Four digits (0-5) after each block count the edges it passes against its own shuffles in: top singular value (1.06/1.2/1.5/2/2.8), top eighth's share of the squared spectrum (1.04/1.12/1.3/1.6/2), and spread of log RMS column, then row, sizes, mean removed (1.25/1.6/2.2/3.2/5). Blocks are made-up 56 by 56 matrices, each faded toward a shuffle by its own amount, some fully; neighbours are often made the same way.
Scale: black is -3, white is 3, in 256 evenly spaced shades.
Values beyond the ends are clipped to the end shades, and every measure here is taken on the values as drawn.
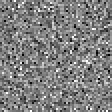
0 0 0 0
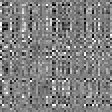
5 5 4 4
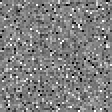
1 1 0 0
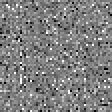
3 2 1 0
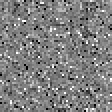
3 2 0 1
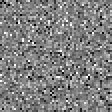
3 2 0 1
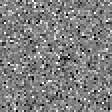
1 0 0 0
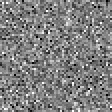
0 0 0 0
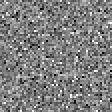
0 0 0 0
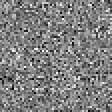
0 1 0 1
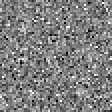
0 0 0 0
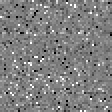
1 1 0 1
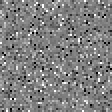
1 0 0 0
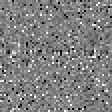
3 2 0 1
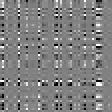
5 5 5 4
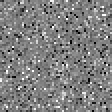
0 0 0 0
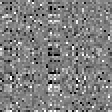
4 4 2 2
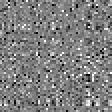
4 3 2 2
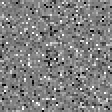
3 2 0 0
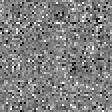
3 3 1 1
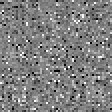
3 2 1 0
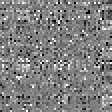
4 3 2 2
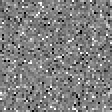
0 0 0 0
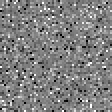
1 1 0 0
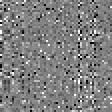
4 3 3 1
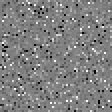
1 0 0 0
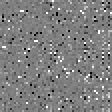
3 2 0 0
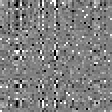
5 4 3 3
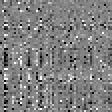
4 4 3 2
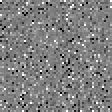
2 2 1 1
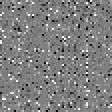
3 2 1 0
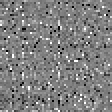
3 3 1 0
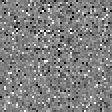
3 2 0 1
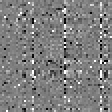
4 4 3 2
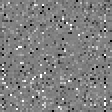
3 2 1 0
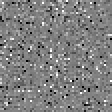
2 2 1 0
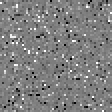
1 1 0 0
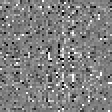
3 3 2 1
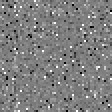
0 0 0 0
